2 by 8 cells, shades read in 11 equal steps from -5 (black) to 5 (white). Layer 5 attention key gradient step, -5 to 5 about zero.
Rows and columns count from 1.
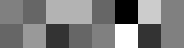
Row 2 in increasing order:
-3 -3 -1 -1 0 0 1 5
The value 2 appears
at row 1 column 3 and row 1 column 4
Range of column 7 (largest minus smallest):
6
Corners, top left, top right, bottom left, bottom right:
0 0 -1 0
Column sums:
-1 0 -1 1 -1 0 0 0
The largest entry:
5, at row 2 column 6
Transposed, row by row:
0 -1 | -1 1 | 2 -3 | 2 -1 | -1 0 | -5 5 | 3 -3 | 0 0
